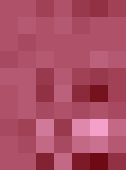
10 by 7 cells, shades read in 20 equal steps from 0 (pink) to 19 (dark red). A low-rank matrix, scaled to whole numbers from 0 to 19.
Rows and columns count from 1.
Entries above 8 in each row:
7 7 7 6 7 6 7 3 4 6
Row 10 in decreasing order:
19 17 16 14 10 10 7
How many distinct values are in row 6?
7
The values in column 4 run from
7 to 13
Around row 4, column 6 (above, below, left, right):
10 13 10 9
